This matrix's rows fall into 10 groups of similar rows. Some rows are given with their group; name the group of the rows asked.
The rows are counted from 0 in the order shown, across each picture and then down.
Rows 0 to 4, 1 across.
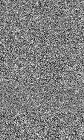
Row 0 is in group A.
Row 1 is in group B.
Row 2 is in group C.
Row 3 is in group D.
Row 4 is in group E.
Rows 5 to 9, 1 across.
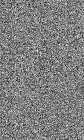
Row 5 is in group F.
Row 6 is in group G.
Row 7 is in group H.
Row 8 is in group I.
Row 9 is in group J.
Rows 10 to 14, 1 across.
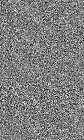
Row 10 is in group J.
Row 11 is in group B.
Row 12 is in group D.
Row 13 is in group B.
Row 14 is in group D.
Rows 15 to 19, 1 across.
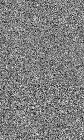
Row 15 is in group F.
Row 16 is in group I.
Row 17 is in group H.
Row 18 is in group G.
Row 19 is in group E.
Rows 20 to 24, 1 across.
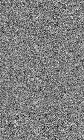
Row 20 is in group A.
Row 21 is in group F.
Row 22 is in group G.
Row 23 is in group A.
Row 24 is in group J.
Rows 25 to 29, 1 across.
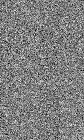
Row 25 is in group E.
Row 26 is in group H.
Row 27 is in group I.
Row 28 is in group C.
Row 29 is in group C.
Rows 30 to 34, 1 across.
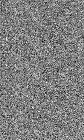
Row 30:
J
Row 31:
H
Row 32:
J
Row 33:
B
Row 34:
F
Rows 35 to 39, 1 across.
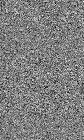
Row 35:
J
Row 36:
G
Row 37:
A
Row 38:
I
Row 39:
G
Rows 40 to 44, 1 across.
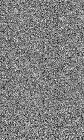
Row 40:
C
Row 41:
E
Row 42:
J
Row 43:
E
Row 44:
E
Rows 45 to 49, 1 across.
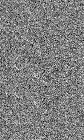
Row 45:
G
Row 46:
B
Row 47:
J
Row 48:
J
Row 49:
I
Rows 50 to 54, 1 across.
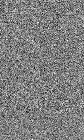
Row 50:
C
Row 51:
B
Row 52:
B
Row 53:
E
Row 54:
F
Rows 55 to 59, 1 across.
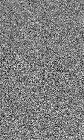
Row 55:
G
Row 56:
G
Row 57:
E
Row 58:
D
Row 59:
F
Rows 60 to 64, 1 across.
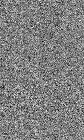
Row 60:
C
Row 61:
H
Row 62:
J
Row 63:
E
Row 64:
F
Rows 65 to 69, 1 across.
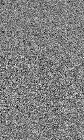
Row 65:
F
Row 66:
F
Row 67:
H
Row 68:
C
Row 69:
J
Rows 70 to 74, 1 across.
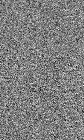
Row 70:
A
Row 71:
G
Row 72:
C
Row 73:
A
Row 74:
A
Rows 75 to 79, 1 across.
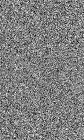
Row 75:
B
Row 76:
G
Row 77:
J
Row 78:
H
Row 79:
G
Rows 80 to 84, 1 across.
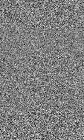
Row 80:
D
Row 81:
D
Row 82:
G
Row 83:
D
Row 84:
G
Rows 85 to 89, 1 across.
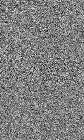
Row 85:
C
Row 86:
I
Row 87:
B
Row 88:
F
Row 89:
B
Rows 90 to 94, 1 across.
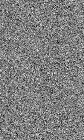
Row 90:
D
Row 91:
E
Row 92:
B
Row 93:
H
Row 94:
G
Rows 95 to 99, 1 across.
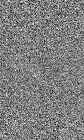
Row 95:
G
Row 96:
G
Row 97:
J
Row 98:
H
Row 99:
C
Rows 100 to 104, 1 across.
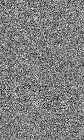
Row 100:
F
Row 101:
G
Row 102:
H
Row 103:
J
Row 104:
B
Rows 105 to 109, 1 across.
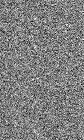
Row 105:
F
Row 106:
F
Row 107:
G
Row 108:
B
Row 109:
J
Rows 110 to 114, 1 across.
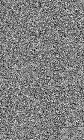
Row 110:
A
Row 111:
A
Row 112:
C
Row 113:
B
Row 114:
C
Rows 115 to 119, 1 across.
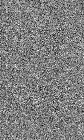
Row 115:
I
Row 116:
C
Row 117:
J
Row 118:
A
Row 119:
H
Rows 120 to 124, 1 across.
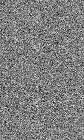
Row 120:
E
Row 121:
J
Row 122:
H
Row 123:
A
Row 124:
D
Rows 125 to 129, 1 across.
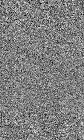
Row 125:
I
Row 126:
E
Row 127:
H
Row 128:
C
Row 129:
J
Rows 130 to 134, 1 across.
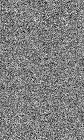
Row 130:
J
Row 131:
J
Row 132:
I
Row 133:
F
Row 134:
I
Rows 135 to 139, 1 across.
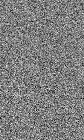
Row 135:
G
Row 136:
H
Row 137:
H
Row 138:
I
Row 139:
B
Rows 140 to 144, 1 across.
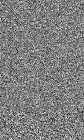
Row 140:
G
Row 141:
G
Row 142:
G
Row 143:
A
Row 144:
I
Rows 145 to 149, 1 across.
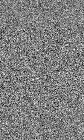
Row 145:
A
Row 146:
E
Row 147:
G
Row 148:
F
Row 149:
H
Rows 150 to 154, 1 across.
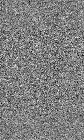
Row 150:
J
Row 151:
A
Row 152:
C
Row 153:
G
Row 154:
I
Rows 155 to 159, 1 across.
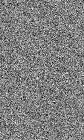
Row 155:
F
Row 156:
D
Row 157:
E
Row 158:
H
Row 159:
I
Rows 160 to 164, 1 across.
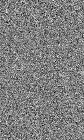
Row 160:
H
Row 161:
G
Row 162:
C
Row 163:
A
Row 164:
H
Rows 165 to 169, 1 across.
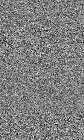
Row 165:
G
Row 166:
I
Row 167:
A
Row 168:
H
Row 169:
B
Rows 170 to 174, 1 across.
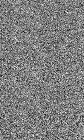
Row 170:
B
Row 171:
J
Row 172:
E
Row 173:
B
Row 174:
G
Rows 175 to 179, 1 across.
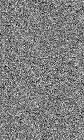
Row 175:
H
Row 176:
B
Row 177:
D
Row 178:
E
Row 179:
B
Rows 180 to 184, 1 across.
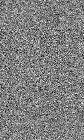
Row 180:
C
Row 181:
B
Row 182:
D
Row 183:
A
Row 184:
I
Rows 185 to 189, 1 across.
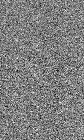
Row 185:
A
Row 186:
A
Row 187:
J
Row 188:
C
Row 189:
A
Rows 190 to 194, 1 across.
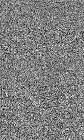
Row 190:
B
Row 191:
G
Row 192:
E
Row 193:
J
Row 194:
E
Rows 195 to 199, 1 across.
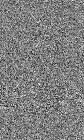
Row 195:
D
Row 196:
A
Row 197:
B
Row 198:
C
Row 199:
G
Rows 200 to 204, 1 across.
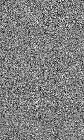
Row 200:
E
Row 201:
F
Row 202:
E
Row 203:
A
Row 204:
A
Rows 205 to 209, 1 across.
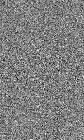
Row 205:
E
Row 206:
D
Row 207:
G
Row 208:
D
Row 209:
C
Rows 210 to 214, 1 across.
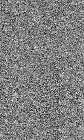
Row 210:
J
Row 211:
F
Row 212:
C
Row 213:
C
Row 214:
C
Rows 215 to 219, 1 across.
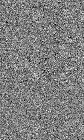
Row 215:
A
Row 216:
C
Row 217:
J
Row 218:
D
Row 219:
A
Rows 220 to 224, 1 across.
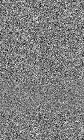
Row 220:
A
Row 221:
B
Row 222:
H
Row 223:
D
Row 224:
A
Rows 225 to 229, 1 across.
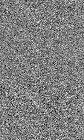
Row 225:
D
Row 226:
G
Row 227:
D
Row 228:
J
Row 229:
D
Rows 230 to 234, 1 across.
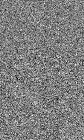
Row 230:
D
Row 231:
G
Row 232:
G
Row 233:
J
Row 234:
C
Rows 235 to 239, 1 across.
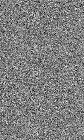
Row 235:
B
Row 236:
F
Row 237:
A
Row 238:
D
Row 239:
E
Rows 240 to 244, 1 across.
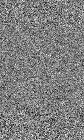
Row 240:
F
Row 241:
D
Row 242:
G
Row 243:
E
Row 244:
I
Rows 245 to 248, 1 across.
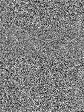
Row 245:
B
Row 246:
J
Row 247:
H
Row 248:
D
